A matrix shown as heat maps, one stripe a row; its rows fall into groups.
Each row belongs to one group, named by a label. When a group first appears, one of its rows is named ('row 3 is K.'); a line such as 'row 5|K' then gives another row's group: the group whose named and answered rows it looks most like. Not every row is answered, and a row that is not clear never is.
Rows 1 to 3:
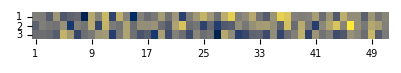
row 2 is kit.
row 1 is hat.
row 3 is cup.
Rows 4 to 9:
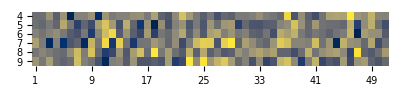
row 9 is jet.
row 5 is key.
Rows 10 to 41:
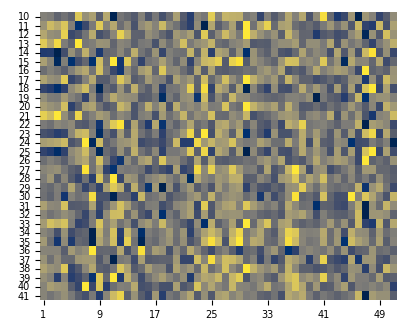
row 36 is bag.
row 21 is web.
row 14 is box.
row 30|jet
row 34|hat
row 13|web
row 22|key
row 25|box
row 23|box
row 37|jet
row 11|web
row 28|hat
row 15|hat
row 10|jet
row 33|web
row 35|hat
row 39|hat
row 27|jet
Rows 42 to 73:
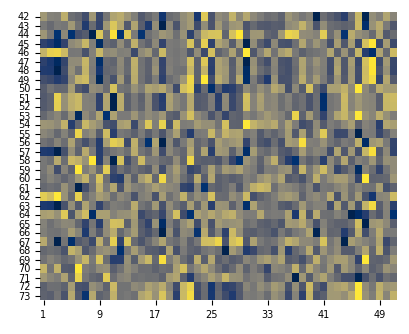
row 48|box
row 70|web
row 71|jet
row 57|box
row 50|kit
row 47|box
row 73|kit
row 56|key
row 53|kit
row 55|jet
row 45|box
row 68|cup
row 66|cup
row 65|key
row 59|jet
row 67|hat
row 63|box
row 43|key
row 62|web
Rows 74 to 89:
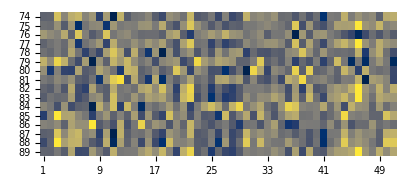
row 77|kit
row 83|kit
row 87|bag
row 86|bag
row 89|kit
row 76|jet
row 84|hat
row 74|bag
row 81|key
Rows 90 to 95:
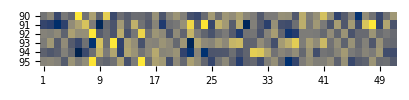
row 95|bag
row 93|hat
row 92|bag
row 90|jet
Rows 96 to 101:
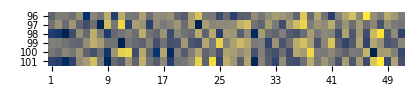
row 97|hat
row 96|kit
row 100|key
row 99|jet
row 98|box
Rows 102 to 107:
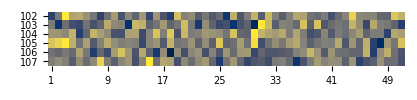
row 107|bag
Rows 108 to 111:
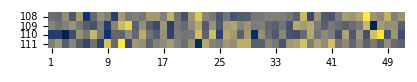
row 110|box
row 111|hat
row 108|kit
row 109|key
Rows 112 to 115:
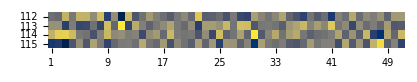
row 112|bag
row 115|box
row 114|web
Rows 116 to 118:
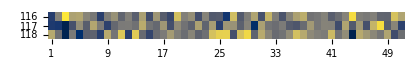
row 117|box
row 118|hat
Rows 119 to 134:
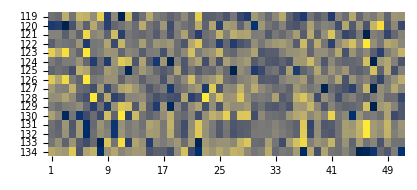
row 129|key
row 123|web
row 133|hat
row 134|jet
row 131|kit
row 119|bag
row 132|kit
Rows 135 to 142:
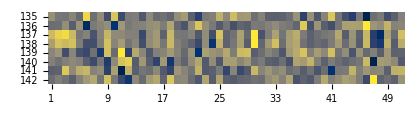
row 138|web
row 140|key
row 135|jet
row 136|kit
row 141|bag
